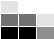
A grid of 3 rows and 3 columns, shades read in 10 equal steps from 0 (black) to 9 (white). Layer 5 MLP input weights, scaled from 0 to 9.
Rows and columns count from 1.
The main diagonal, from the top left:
8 4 5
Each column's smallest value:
0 0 5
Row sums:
26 16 5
